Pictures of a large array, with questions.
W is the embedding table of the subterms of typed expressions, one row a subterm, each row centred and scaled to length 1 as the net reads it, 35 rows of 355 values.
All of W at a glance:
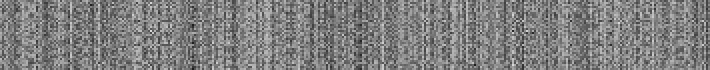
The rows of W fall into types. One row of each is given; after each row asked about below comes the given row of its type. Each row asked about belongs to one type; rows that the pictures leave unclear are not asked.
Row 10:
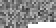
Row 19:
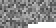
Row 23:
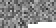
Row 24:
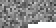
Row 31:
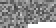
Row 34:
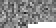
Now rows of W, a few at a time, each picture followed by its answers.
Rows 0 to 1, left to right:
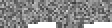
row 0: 23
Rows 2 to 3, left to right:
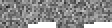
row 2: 19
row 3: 24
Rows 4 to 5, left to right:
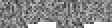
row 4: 23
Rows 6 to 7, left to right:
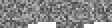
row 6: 19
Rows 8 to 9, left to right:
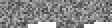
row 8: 31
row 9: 24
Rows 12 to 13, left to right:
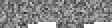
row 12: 34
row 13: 24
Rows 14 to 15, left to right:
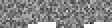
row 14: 19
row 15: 23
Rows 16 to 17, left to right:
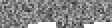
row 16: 19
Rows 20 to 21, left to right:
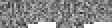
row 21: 34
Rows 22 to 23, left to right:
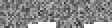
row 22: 10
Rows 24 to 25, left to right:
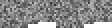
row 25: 23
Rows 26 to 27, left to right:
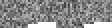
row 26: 19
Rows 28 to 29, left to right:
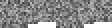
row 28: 24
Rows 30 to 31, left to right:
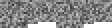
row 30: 31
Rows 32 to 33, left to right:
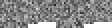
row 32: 34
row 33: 23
